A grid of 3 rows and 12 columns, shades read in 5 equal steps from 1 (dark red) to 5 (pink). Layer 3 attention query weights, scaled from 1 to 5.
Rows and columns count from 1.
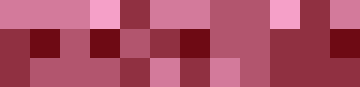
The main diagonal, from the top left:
4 1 3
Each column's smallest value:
2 1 3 1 2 2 1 3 3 2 2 1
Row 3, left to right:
2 3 3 3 2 4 2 4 3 2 2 2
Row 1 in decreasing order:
5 5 4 4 4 4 4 4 3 3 2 2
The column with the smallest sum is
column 11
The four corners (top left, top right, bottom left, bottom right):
4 4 2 2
